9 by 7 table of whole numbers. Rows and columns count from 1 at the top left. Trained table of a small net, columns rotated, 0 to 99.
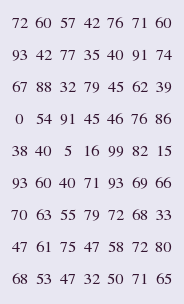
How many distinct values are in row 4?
7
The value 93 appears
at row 2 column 1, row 6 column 1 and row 6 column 5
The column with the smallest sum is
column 4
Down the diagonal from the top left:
72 42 32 45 99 69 33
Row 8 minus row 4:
47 7 -16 2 12 -4 -6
